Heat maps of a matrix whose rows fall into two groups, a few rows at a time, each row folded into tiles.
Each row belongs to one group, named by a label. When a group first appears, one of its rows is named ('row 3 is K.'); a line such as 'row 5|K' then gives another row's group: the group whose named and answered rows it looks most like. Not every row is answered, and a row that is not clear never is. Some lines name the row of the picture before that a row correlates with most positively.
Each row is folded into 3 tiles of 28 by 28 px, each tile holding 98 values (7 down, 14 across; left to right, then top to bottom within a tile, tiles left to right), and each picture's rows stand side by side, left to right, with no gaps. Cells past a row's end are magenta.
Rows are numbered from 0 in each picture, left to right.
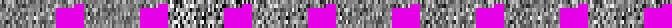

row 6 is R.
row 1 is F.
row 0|R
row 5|R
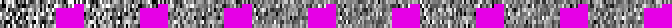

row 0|R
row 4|F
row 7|R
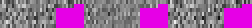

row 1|F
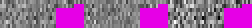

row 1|F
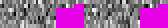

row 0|F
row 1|F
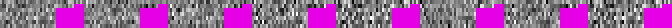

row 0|R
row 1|F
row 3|F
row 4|R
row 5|F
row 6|F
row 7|R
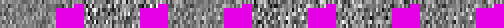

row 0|F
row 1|F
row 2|R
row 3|R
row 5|R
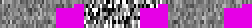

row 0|F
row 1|F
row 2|R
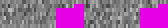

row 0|F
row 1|R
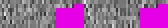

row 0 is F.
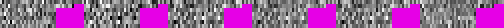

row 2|R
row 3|R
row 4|R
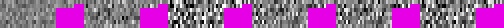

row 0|R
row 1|F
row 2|R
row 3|F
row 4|F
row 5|R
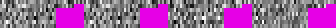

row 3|F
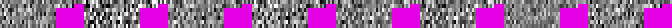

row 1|R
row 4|R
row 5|R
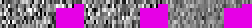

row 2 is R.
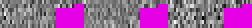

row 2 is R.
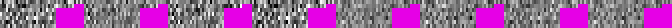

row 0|R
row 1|F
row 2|F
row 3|R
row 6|R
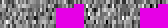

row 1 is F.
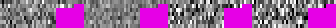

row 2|F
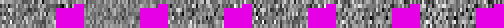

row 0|F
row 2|F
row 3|F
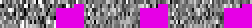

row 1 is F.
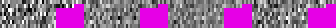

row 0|F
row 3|R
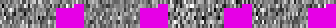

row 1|R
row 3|F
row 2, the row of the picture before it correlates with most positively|1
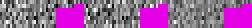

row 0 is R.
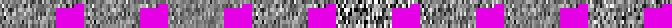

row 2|F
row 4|F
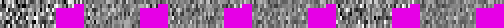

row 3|R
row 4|F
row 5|R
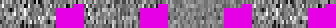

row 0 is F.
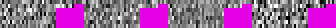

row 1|R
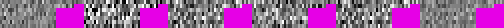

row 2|R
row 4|R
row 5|R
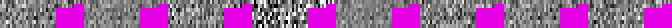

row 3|R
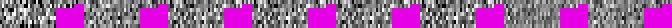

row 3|R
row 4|R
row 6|F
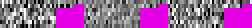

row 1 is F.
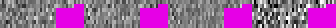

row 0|R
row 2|F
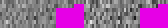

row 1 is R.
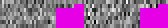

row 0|F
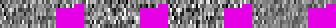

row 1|F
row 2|F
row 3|F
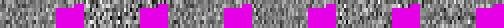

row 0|R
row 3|F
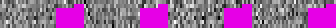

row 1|F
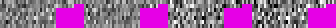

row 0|R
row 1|F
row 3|R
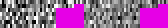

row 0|R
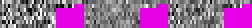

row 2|F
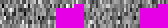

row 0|F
